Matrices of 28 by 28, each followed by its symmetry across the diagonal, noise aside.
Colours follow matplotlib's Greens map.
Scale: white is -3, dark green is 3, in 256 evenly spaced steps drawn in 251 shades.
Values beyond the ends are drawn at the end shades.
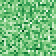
antisymmetric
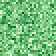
neither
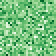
neither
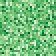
antisymmetric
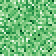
symmetric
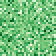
antisymmetric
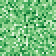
antisymmetric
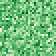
neither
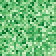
symmetric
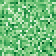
symmetric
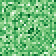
symmetric
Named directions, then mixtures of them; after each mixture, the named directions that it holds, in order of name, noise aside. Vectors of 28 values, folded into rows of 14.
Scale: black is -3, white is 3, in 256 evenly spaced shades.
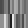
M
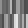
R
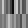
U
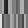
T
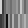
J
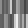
R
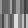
R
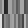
T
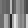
M, R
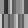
R, T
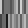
J, U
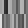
T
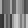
J, R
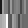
J, M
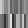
M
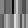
R, U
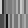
J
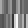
M, R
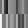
J, T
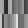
R, T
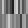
U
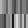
M, R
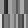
T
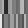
T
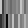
J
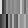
J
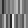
J, M
